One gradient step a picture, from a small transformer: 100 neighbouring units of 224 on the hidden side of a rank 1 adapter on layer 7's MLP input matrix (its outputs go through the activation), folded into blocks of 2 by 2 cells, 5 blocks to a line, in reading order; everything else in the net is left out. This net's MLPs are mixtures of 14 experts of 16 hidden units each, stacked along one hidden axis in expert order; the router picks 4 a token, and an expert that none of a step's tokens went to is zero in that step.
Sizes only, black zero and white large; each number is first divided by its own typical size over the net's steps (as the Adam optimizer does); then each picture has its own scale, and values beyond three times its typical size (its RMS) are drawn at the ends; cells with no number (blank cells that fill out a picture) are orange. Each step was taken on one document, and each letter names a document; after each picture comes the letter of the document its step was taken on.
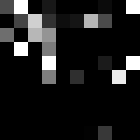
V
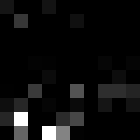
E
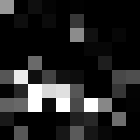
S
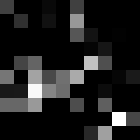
S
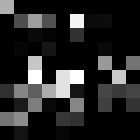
S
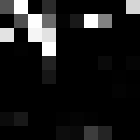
V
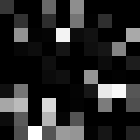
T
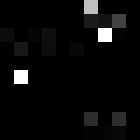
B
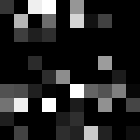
T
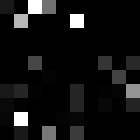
E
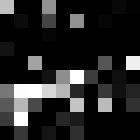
S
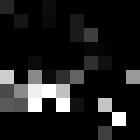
S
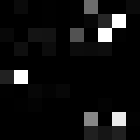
B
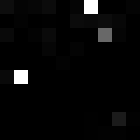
B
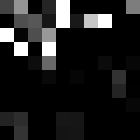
V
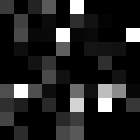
T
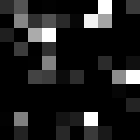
V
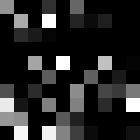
T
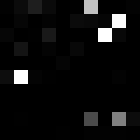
B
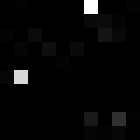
B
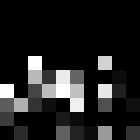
S
